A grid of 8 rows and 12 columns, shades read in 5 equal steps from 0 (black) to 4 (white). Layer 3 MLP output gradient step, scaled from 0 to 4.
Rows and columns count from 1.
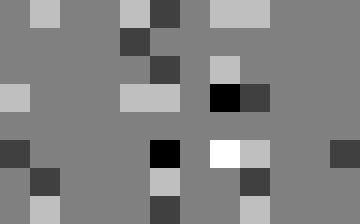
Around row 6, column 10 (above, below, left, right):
2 2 3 2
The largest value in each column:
3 3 2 2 3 3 2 4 3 2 2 2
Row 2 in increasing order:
1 2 2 2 2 2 2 2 2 2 2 2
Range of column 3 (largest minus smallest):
0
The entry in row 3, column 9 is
2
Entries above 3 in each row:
0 0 0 0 0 1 0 0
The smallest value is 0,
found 2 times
